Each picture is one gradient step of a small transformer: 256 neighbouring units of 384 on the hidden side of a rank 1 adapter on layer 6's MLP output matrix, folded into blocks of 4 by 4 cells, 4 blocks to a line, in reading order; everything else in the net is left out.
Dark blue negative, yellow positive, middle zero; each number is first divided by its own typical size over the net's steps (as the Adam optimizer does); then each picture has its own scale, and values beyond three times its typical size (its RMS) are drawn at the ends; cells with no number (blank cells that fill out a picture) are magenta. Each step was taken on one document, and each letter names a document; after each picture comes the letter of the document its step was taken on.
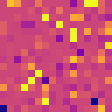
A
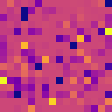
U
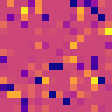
A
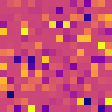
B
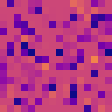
A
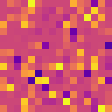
A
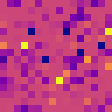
U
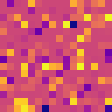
B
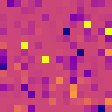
U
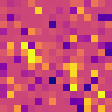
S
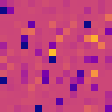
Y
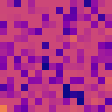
B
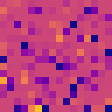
Y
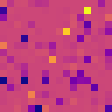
Y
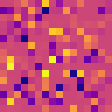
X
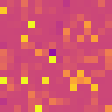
Y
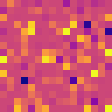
Y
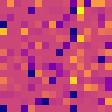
A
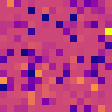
B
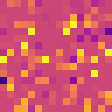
U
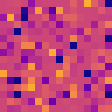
S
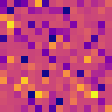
X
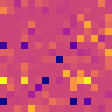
Y
